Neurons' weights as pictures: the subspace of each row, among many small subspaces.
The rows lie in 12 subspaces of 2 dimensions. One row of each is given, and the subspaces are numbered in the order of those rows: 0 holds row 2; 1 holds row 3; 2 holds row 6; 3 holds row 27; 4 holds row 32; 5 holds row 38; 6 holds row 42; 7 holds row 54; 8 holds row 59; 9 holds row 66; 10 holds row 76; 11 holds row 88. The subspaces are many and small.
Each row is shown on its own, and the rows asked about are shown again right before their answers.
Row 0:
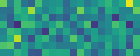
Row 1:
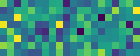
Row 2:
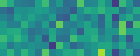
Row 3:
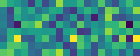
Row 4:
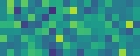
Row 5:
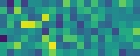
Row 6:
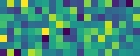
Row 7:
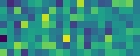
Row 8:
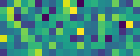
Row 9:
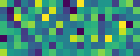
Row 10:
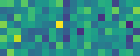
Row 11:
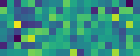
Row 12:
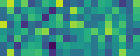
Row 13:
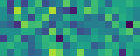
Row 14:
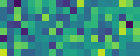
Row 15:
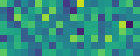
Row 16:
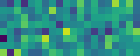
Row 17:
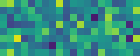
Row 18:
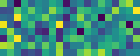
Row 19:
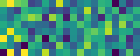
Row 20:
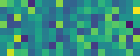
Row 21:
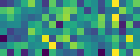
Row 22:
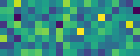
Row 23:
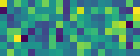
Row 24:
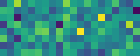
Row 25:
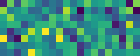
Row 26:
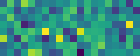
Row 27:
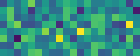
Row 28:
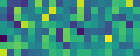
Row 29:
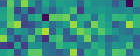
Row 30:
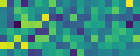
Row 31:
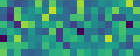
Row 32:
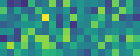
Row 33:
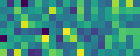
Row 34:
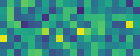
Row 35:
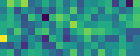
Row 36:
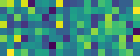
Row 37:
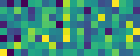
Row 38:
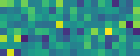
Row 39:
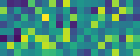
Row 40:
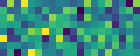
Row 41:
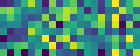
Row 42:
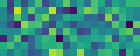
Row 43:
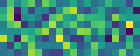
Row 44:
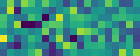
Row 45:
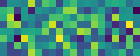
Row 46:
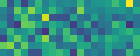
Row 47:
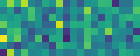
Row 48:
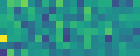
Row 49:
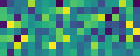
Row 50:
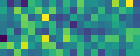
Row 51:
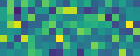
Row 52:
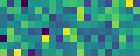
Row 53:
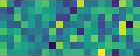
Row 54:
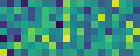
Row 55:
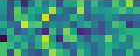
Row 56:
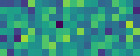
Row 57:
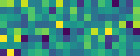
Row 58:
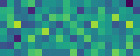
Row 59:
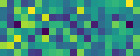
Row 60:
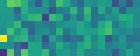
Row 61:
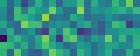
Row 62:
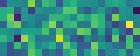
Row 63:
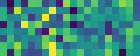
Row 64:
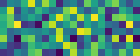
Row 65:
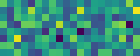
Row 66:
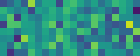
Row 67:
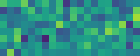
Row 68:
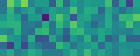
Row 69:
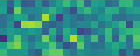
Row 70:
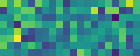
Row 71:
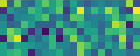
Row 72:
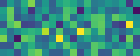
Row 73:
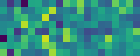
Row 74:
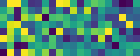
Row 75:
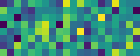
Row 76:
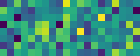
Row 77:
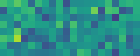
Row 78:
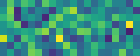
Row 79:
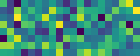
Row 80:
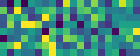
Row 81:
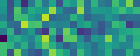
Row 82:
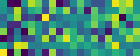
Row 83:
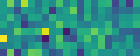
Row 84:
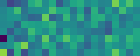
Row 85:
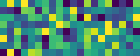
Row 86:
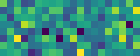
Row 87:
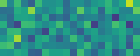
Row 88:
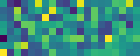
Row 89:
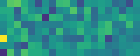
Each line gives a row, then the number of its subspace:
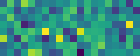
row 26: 5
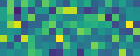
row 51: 6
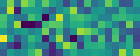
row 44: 1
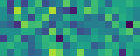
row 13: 6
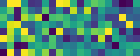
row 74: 0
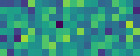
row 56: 3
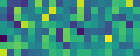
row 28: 7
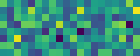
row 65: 3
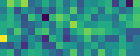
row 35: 8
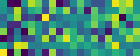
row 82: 0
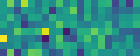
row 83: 5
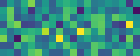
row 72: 3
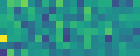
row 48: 7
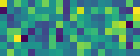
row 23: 2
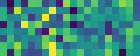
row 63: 6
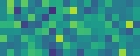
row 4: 6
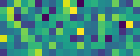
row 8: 11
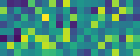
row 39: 4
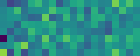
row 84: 11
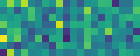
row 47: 7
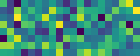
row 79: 10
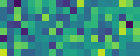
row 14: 0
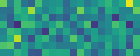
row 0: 8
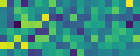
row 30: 4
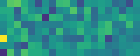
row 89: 11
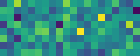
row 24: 10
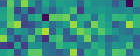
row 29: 8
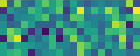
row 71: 2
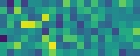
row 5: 1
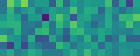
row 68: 4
